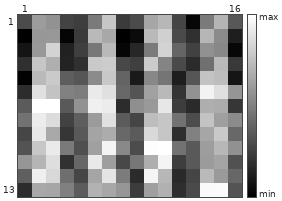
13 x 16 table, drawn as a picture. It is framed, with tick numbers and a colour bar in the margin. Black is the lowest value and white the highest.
Average level on the scale: 50%. Seam: horizontal, 40% of the way down, the bottom part higher. Stripes: upright, repeating 4 times.
